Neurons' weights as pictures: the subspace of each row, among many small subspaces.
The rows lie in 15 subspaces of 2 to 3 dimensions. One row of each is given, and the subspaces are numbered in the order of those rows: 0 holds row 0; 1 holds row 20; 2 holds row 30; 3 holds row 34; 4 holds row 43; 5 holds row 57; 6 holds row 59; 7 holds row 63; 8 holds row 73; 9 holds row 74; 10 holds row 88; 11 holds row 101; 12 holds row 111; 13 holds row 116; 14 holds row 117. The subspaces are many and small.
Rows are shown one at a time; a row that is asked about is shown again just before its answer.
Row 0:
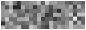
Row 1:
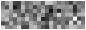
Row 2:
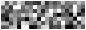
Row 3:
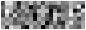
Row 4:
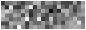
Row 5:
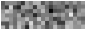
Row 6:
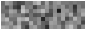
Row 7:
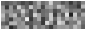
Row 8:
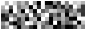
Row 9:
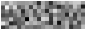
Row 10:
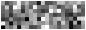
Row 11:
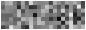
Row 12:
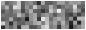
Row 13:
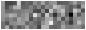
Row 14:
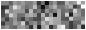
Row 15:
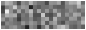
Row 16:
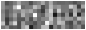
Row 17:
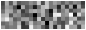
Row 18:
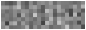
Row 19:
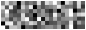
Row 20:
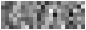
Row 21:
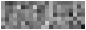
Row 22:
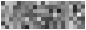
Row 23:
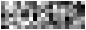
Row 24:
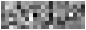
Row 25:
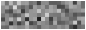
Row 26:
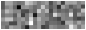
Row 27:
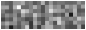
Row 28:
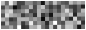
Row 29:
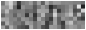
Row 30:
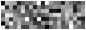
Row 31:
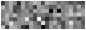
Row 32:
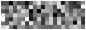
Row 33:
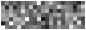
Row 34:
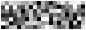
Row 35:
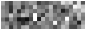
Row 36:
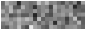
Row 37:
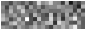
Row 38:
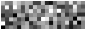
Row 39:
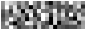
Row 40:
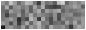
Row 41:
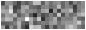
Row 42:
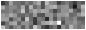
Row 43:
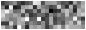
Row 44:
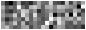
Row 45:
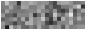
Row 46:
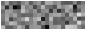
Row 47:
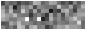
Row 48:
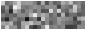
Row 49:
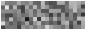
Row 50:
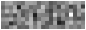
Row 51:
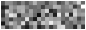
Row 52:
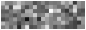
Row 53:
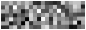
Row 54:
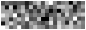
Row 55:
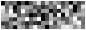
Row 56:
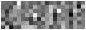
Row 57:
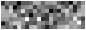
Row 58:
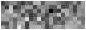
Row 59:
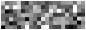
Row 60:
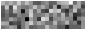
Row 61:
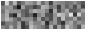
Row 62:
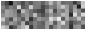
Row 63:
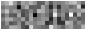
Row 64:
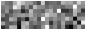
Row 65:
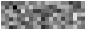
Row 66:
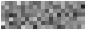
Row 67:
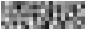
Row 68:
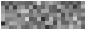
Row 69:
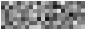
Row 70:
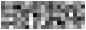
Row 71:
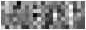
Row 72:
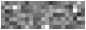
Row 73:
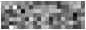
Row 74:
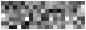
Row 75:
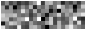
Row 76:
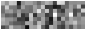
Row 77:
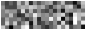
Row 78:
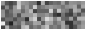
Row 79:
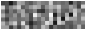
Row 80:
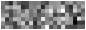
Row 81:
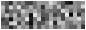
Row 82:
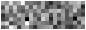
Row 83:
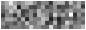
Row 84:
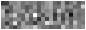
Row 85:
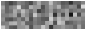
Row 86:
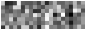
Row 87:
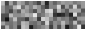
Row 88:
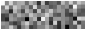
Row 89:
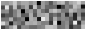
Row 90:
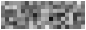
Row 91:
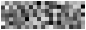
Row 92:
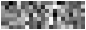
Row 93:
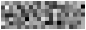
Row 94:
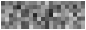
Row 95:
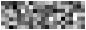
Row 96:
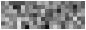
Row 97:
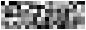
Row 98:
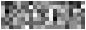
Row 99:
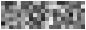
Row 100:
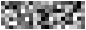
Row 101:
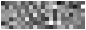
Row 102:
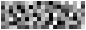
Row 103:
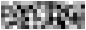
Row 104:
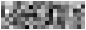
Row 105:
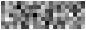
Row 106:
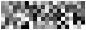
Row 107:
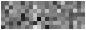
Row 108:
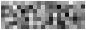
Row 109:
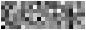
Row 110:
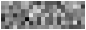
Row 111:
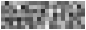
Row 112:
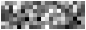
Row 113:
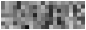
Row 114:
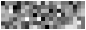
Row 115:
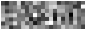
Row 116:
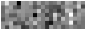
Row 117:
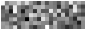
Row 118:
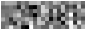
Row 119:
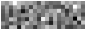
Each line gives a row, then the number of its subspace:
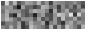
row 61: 10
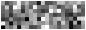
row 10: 3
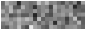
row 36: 9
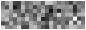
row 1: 0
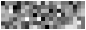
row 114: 14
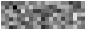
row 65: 8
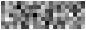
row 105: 10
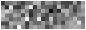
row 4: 4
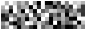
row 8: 10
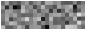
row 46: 6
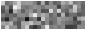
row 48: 14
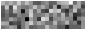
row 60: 5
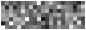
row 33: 3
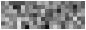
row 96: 12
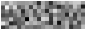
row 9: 3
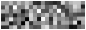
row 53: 6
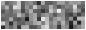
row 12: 3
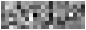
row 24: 9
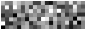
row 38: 0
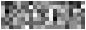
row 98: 1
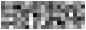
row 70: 4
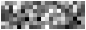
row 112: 5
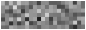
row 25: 8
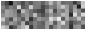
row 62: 8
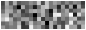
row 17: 10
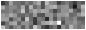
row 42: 11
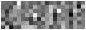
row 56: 11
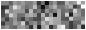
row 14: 1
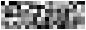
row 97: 12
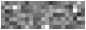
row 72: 6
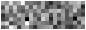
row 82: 9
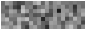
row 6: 12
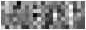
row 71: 13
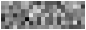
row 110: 6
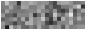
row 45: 13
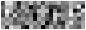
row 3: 1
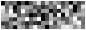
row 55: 14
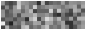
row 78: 2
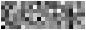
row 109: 11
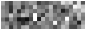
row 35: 9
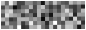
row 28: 12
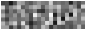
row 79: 12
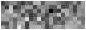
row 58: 4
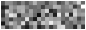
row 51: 1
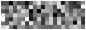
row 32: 6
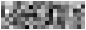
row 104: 1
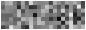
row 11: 8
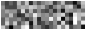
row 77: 8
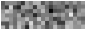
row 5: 4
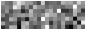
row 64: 12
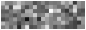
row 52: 5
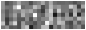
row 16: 7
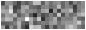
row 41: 14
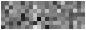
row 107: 11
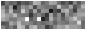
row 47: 5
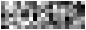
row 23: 9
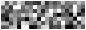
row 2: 9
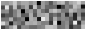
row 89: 3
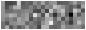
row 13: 13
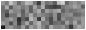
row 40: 11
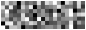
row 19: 11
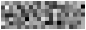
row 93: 2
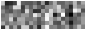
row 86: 13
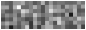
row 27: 4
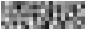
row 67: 12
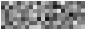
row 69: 13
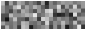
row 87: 10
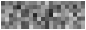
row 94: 10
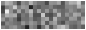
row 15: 1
